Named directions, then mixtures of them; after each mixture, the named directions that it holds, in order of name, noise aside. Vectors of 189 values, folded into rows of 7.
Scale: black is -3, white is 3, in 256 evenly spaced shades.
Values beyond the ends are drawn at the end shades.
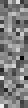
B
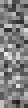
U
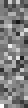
B, U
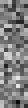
U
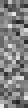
B, U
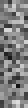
U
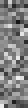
B, U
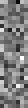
B, U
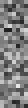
U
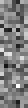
B, U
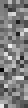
B, U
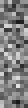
U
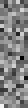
B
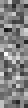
U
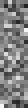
B, U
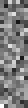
B, U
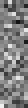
B, U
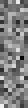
B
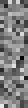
B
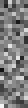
B, U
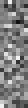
B, U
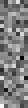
B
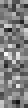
U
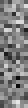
U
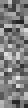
U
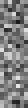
U
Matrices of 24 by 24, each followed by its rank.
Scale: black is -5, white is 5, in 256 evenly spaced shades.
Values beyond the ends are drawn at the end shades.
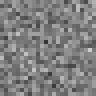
full rank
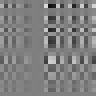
one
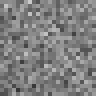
full rank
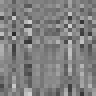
two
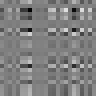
one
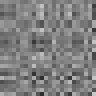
two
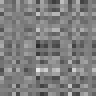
two
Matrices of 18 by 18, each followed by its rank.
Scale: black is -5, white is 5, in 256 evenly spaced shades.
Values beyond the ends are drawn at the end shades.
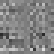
three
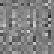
three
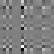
one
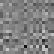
three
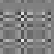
one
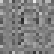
three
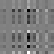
one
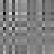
one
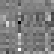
three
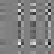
one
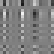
one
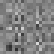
three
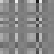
one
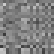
three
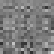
three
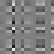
one
